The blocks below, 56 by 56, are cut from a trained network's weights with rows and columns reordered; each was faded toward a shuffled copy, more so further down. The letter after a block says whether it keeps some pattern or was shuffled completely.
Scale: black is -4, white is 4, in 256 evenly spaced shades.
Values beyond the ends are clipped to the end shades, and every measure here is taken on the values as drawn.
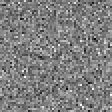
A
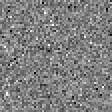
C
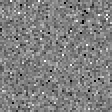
C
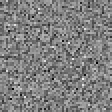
C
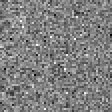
A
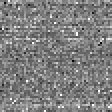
A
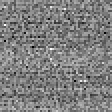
A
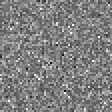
C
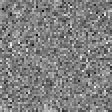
A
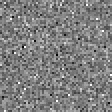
C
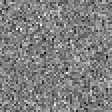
C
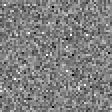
C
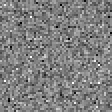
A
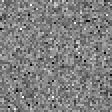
C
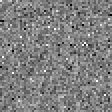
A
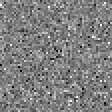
C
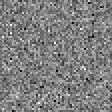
C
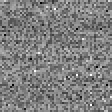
A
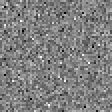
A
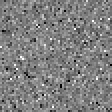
C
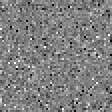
C
